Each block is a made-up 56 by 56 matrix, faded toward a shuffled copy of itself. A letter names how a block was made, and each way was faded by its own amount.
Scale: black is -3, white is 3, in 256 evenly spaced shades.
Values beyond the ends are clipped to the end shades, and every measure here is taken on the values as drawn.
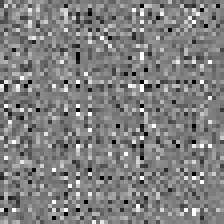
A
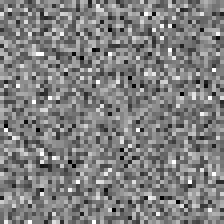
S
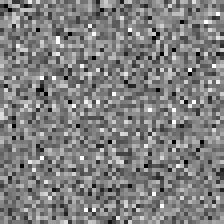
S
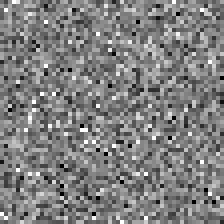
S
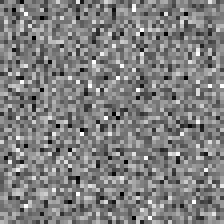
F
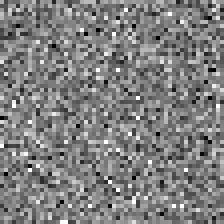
S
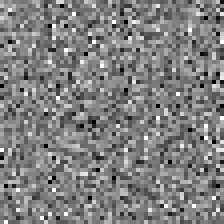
F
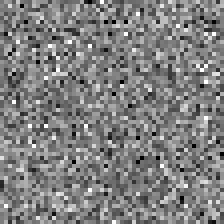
S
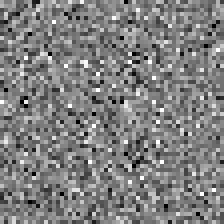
F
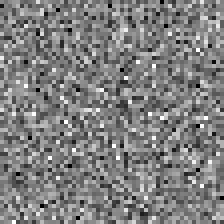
S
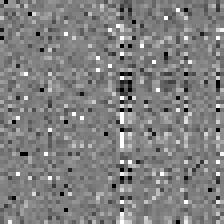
A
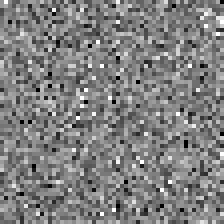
F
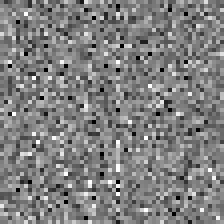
F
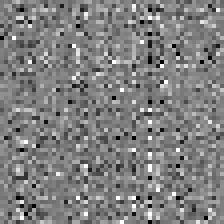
A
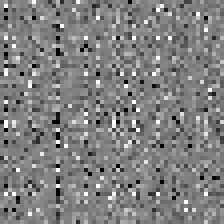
A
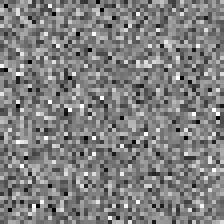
S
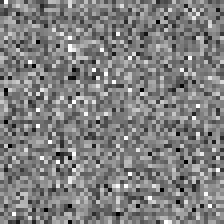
S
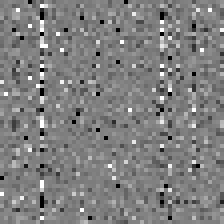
A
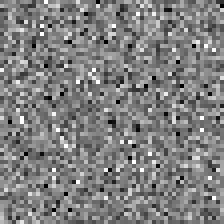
S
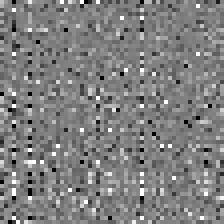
A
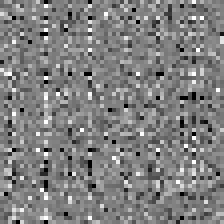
A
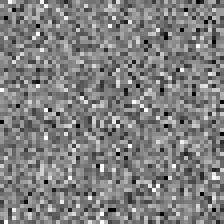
F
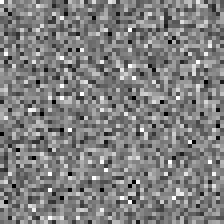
S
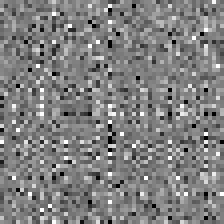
A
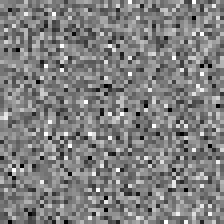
F
